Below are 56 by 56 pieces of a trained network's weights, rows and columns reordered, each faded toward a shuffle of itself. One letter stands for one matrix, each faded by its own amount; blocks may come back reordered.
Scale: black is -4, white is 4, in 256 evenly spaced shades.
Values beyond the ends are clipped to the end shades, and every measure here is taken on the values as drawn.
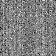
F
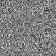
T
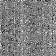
F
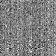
F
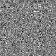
T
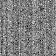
F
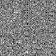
T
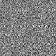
T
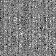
F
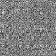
T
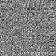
T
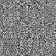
T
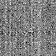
F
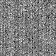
F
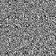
T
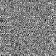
T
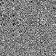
T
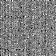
F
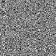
T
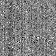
F
